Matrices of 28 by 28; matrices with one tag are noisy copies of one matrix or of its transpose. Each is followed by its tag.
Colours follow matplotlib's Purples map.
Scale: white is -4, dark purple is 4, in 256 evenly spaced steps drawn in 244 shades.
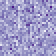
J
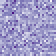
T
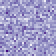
J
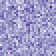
J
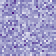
T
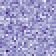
J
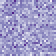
T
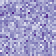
T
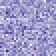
J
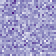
T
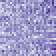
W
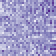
W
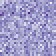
T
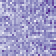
W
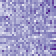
W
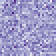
T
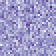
J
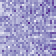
W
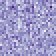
J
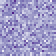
T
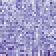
W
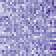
W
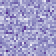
J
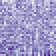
W
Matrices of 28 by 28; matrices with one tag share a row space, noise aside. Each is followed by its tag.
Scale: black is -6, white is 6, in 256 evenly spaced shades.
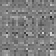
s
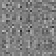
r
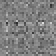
s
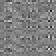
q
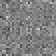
r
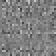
r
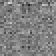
q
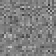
q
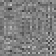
q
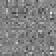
s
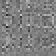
r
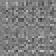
s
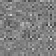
q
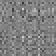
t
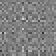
t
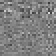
q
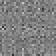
t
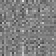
t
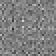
t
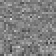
q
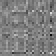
s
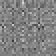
t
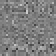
s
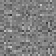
q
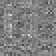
q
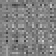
s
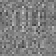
t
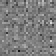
s
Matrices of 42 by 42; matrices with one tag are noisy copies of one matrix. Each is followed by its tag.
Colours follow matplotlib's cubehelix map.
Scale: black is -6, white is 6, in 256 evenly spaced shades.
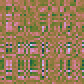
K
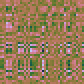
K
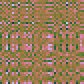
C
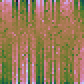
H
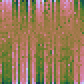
H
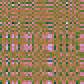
C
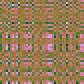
C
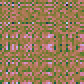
C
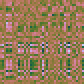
K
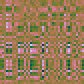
K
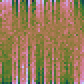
H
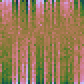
H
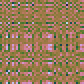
C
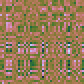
K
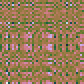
C
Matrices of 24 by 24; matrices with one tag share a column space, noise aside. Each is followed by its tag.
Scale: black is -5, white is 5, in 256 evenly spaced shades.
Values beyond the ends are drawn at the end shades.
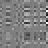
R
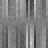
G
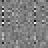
R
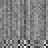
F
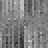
G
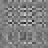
R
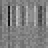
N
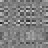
R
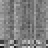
F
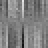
G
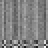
F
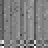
F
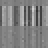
N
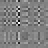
R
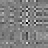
R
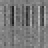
N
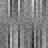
G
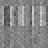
N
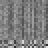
F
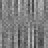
G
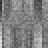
G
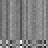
F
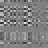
R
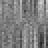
G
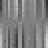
G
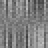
G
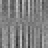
G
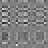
R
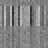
N
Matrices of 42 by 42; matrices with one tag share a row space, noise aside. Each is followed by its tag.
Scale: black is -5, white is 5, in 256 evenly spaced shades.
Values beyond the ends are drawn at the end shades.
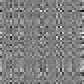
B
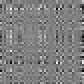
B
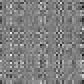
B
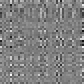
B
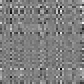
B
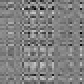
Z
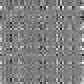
B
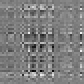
Z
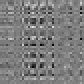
Z
